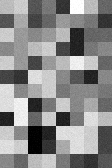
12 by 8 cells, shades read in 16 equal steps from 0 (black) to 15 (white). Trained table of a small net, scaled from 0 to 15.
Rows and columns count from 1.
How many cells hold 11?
7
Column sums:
113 114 74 103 97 99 103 74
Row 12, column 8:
5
